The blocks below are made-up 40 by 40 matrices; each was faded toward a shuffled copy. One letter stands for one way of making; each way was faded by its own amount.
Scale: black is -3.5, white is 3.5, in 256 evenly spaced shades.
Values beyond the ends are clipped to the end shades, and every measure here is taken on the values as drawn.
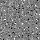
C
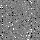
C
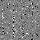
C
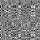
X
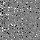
C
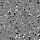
C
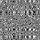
X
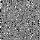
C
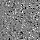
C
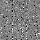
C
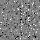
C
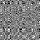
X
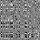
X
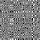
X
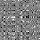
X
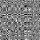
X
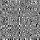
X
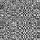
X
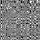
X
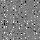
C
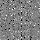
C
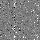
C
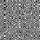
X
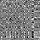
X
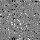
C
